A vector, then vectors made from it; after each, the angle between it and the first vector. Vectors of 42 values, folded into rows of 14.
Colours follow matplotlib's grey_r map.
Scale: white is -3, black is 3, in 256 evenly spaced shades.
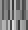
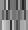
partly aligned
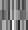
nearly parallel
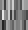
partly opposed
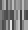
partly opposed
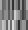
nearly parallel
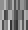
orthogonal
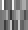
partly opposed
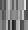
partly opposed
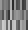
nearly parallel
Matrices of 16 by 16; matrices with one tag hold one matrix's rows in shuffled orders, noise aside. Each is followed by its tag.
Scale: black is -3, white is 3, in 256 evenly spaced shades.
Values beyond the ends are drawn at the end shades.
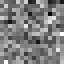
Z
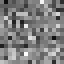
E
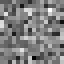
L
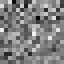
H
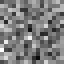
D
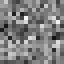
E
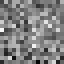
H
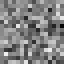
Z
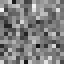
H
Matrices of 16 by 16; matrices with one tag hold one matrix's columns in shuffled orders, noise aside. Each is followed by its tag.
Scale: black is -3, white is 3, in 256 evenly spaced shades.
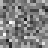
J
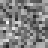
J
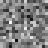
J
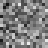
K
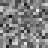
K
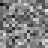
K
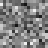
K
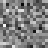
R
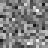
K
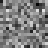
R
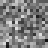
J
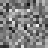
R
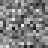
R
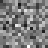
R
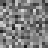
R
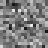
R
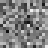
R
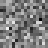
J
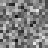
K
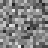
R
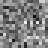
J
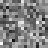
J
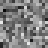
J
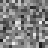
J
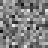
R
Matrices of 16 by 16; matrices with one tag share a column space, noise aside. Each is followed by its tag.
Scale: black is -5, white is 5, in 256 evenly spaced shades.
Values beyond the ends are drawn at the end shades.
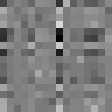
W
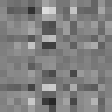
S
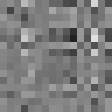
W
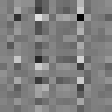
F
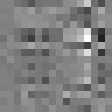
W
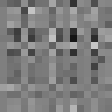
W
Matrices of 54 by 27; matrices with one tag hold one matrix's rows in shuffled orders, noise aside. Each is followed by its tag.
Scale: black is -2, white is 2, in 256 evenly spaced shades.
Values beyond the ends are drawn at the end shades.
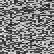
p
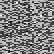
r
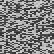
p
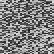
r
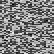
p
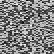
r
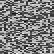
p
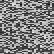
p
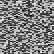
r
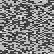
r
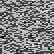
p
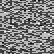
p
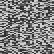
r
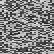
p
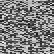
p
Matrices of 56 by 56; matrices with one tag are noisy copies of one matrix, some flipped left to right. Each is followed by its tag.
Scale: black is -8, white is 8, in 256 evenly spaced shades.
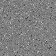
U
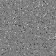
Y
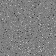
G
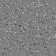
Y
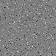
U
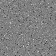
U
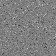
Y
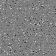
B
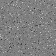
Y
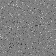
Y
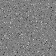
U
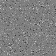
B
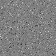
Y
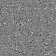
B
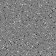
U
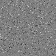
Y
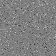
Y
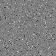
U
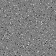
U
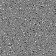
B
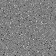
U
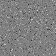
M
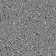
U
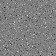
U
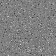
G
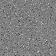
U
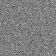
B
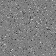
M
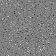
G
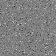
B
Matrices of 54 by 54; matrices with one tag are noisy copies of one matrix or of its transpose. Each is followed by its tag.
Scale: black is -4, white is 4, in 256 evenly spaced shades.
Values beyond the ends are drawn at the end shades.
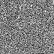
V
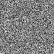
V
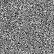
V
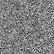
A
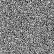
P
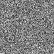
V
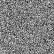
P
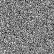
P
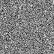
V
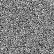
P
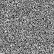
V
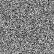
A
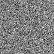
A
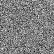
P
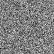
A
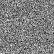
V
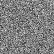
P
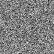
A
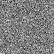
V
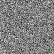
P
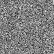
V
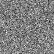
A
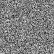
V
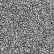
P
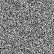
A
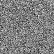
P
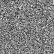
V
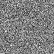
V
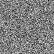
A
